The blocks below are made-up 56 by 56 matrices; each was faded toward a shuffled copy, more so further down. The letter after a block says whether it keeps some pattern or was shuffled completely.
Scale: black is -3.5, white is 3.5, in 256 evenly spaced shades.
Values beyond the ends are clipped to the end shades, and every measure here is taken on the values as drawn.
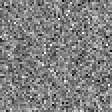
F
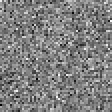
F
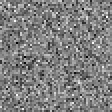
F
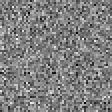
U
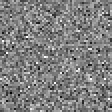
F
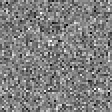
U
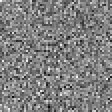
U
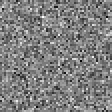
F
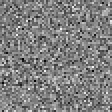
F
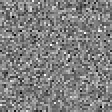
U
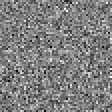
U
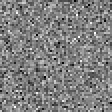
F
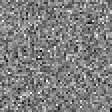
F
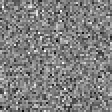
F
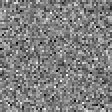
F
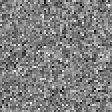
U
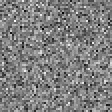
F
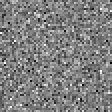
F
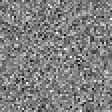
F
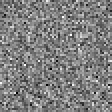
U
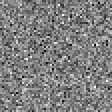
F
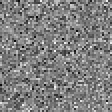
U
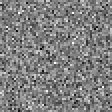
F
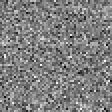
F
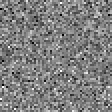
F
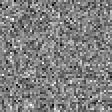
U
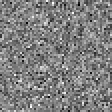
U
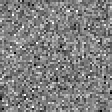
F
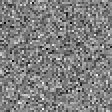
F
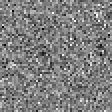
U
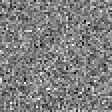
U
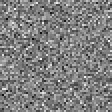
F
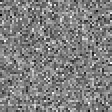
F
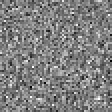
U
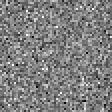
F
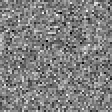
F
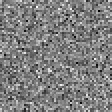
F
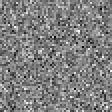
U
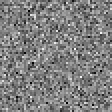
F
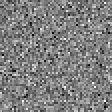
F
